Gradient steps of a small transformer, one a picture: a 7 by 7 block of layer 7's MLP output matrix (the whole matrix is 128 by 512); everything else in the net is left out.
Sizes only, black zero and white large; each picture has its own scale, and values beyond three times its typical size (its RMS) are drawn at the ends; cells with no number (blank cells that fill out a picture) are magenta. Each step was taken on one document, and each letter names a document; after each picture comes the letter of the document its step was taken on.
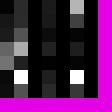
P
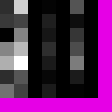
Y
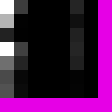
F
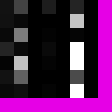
P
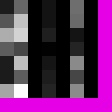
Y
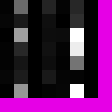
P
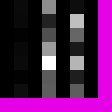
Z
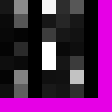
Z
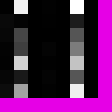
P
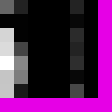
F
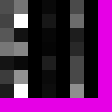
Y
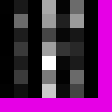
Z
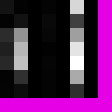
P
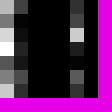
F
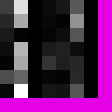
Y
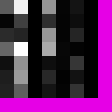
Z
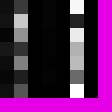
P
